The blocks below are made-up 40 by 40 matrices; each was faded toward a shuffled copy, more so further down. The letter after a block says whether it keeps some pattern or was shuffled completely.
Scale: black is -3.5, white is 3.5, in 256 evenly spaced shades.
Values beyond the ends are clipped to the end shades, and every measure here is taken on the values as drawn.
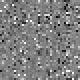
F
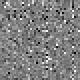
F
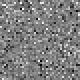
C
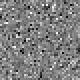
C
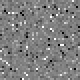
C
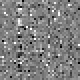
F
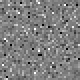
C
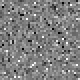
C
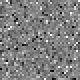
C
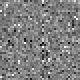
F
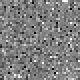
C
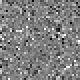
F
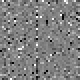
F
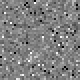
C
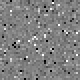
C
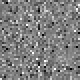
F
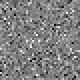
C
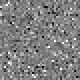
C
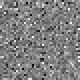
F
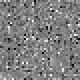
F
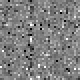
F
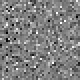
F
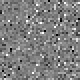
F
